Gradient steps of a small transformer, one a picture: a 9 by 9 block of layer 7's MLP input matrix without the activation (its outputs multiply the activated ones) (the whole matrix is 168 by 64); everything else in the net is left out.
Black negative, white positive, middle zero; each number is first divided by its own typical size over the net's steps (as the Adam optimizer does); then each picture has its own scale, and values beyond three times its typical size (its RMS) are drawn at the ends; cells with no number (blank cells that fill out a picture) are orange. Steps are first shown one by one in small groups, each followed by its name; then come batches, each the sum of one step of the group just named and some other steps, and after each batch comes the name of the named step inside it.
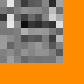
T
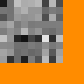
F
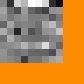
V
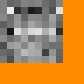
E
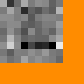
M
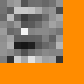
T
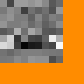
M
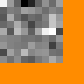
T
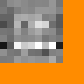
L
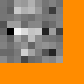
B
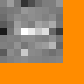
L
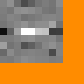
B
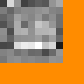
L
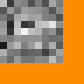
L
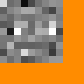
B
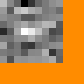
B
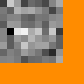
B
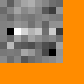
B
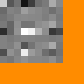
L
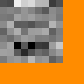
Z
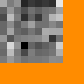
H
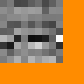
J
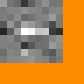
J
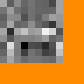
H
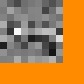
J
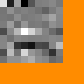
Z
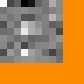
J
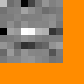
Z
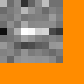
Z
